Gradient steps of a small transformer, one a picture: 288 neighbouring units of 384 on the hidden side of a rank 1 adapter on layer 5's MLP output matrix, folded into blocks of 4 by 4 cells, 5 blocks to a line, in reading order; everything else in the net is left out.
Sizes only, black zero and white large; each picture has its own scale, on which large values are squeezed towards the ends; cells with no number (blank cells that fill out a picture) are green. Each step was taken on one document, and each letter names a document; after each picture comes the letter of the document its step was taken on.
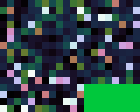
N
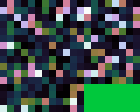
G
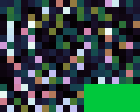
N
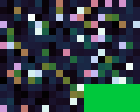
G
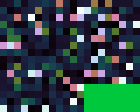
G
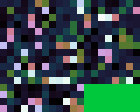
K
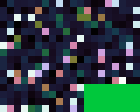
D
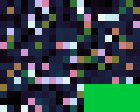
K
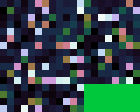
K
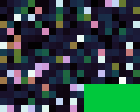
D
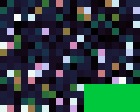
D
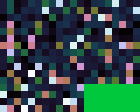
N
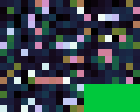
K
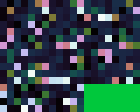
N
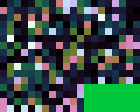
N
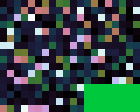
D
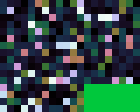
K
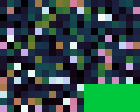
N
